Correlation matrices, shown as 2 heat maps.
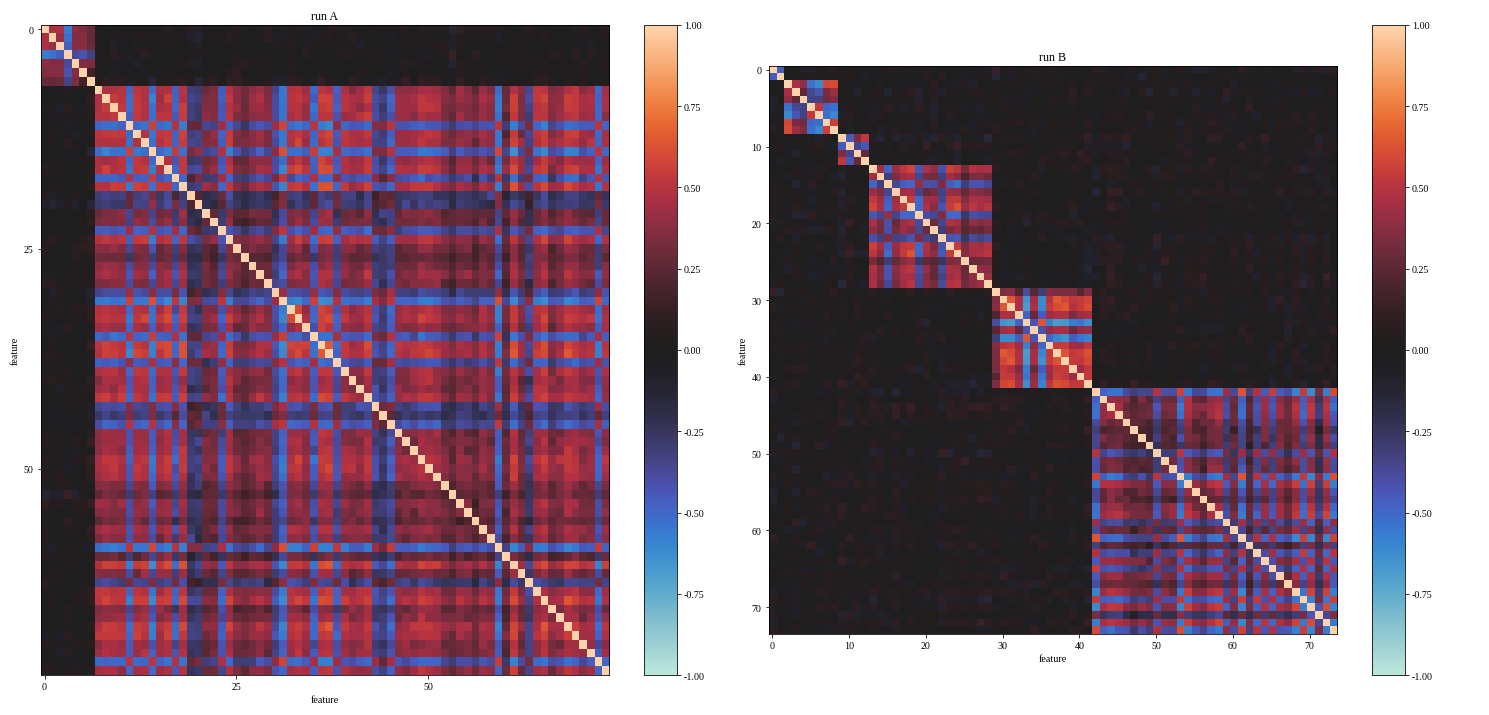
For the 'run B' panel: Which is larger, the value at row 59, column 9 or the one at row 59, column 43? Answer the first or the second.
the first
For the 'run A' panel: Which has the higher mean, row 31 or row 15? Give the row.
15
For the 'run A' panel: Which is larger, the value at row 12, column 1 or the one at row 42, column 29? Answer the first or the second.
the second
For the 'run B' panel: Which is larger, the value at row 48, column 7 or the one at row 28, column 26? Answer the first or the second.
the second
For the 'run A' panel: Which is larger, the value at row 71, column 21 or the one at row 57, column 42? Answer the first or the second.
the second
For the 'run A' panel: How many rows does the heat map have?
74
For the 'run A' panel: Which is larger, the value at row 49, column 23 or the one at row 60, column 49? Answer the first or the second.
the second
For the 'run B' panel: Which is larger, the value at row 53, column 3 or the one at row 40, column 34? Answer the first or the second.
the second
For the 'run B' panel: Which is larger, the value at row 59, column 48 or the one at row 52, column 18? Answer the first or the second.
the second
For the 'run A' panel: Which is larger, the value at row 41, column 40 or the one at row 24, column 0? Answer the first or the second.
the first
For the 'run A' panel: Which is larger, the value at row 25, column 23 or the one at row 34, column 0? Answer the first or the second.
the second
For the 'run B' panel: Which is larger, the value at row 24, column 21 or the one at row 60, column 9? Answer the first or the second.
the first
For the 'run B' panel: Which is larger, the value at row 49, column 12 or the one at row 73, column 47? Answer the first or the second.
the first
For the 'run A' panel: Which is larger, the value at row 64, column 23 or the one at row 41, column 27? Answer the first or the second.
the second
